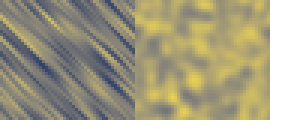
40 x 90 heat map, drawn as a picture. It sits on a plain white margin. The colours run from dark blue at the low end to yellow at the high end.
It is made of 1 by 2 panels. Panel 1,1: middling, slanting down to the right, strong in contrast. Panel 1,2: high, blotchy.
